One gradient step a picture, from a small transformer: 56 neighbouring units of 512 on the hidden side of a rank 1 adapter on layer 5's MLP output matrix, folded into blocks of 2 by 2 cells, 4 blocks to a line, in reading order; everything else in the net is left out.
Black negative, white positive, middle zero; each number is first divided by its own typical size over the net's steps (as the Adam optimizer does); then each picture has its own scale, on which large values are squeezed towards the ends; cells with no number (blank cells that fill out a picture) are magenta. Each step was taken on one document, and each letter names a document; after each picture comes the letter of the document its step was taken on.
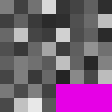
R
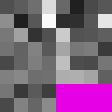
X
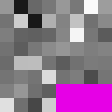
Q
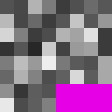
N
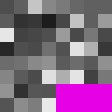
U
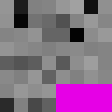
Q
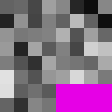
U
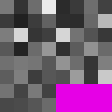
R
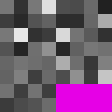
R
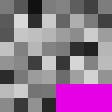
U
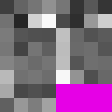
X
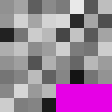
N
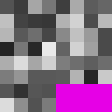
N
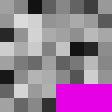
U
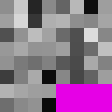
U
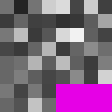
R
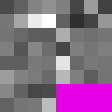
X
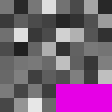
R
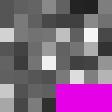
U
